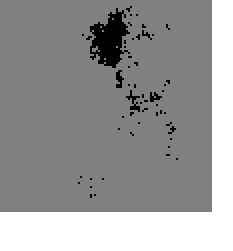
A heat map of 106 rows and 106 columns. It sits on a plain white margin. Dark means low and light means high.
Ninth with the lowest average: top middle. Roughest part: top middle. Stripes: none. Dips: one, in the top middle. Grain: blotchy.
